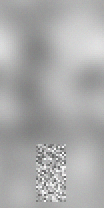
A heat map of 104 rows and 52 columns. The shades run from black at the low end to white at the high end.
The ninth with the highest average is the top right. The bottom middle is the roughest part. An odd patch, rougher than its surroundings, sits in the bottom middle.
